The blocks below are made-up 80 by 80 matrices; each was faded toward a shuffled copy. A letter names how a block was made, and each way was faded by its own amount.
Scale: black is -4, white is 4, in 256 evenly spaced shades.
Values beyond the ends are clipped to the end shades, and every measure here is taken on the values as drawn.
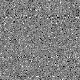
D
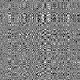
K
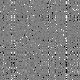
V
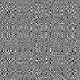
K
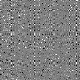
V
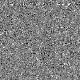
D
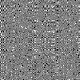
V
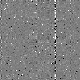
V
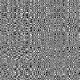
K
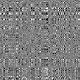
K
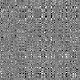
K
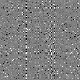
V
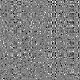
V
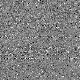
D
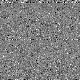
D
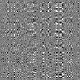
K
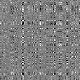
K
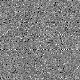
D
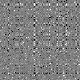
V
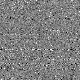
D
